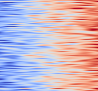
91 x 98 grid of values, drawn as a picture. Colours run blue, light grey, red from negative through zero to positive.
The grain runs across in streaks. There is an overall slope up to the right. The ninth with the lowest average is the bottom left.
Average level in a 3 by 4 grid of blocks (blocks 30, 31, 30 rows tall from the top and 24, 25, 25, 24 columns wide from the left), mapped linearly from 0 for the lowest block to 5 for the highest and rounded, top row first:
0245
0235
0135
